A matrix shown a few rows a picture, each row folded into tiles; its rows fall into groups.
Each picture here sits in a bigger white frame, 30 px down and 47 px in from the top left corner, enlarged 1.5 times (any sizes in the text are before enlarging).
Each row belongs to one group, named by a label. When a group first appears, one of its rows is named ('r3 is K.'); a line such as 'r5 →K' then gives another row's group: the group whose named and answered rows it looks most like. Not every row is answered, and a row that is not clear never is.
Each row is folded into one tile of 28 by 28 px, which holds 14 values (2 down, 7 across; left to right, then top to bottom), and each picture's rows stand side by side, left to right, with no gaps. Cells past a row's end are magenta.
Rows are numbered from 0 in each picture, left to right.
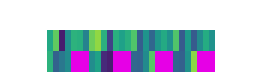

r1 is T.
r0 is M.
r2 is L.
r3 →L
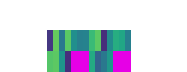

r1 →M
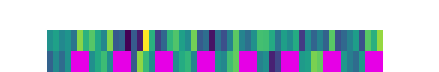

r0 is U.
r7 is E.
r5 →T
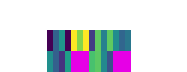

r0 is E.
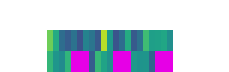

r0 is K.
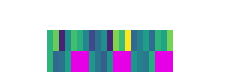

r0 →M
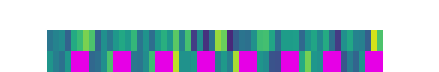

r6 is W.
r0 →E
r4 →K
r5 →T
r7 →U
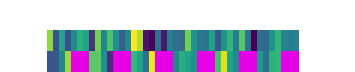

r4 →W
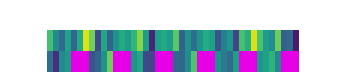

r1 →L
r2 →T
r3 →L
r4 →E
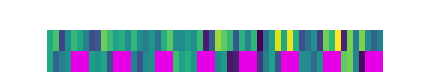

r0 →M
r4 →T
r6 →E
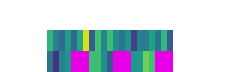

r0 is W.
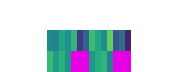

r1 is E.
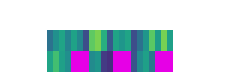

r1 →T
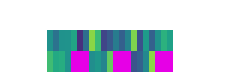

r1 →K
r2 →L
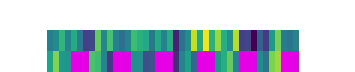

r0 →W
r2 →T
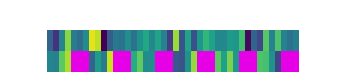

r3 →L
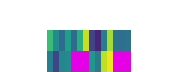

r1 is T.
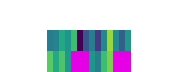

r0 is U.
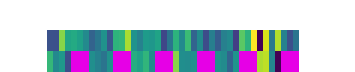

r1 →E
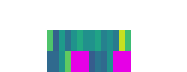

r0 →L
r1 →U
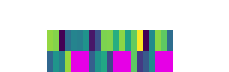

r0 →K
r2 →M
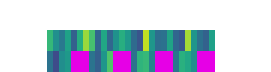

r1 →L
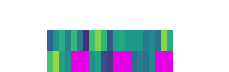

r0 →W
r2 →U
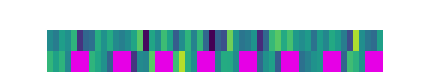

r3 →W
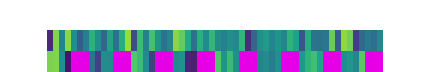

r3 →T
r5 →U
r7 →K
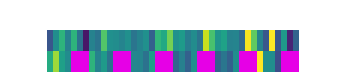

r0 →W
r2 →E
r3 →U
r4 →U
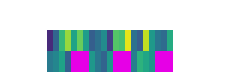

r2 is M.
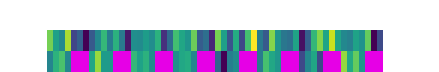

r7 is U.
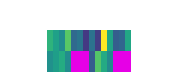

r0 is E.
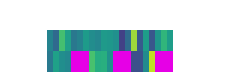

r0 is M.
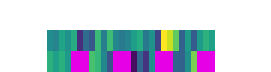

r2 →U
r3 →L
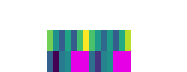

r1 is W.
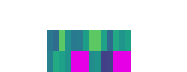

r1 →T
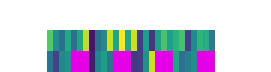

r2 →L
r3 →M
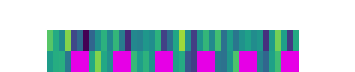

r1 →W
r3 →T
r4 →L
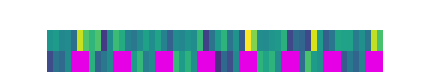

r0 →U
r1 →M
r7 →U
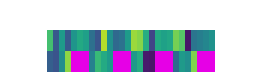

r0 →L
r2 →T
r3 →K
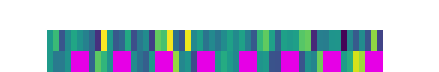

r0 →M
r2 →E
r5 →T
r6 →K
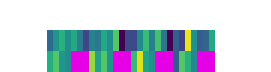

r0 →W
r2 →W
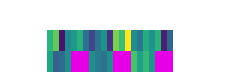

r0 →M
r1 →E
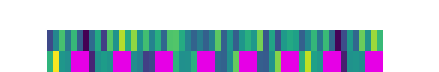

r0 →W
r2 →T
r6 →W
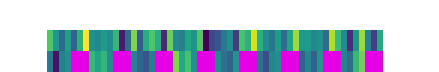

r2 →T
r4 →E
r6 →U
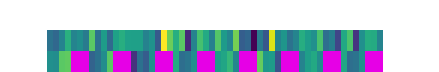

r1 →L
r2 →U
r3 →M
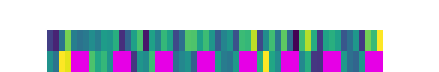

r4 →E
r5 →W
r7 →E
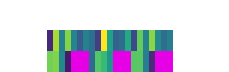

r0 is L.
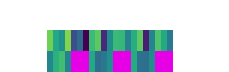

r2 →M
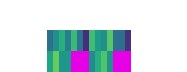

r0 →W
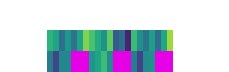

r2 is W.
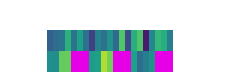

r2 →M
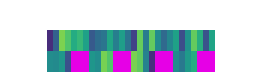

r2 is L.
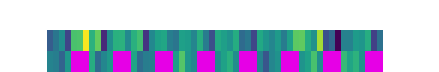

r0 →E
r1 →M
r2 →M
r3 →W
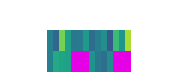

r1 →E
